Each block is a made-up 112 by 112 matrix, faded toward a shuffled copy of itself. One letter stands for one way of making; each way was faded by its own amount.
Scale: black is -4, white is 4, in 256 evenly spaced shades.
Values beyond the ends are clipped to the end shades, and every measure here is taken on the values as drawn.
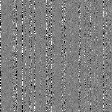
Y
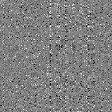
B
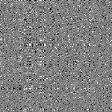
B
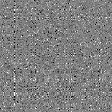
B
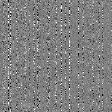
Y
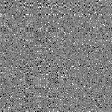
B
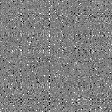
B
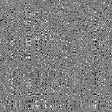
B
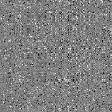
B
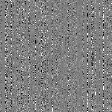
Y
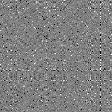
B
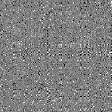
B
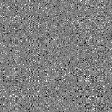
B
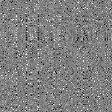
B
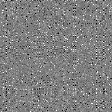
B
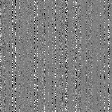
Y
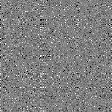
B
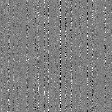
Y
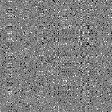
B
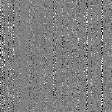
Y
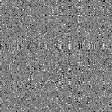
B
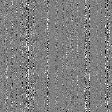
Y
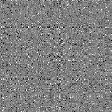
B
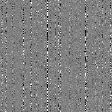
Y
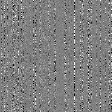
Y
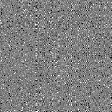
B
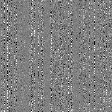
Y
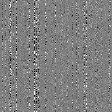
Y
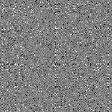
B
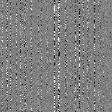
Y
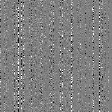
Y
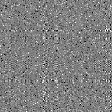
B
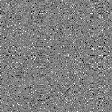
B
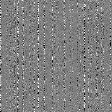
Y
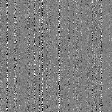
Y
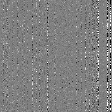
Y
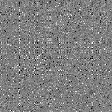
B
